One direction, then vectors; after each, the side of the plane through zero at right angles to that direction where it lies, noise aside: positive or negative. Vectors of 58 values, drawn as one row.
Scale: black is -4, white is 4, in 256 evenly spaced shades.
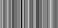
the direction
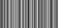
negative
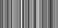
negative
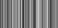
negative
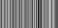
positive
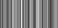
negative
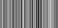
positive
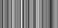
negative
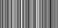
negative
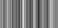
positive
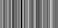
positive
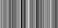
positive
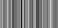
positive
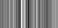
negative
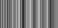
negative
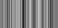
negative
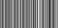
negative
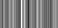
negative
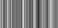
positive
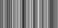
negative
